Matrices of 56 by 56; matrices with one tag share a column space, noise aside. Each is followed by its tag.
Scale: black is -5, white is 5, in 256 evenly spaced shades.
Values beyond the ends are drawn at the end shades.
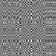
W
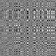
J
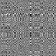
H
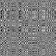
J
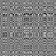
H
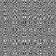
W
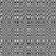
W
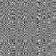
W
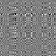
H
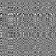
H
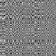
W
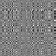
J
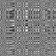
J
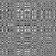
J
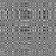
J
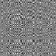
W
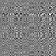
H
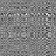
H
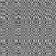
W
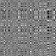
J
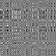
J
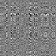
H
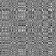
J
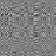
H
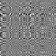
H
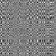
W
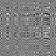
H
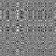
J
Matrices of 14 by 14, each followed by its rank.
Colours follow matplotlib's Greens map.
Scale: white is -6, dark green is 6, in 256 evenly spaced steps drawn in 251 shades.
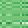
one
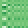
one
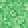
full rank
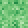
three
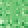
three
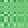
one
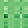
one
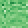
three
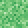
full rank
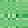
one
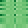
one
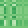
one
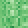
three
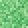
full rank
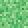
full rank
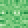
three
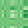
one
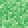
full rank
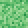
full rank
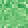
three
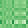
one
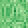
three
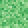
full rank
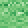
three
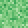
full rank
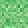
three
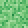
full rank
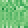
three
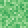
full rank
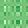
one
